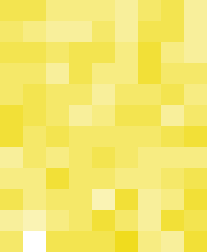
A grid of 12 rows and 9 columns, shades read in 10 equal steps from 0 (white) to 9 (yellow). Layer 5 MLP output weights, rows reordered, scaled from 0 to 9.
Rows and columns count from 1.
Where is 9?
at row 12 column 6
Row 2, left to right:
6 5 4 4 6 4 7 7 4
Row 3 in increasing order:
4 5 5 6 7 7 7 7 8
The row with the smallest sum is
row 2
